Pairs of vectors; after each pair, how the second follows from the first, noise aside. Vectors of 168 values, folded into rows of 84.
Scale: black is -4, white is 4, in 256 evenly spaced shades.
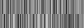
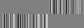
partly zeroed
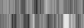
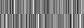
shuffled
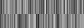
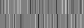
partly zeroed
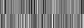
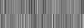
shrunk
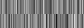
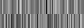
shuffled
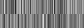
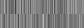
shrunk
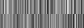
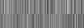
shrunk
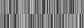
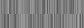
shrunk
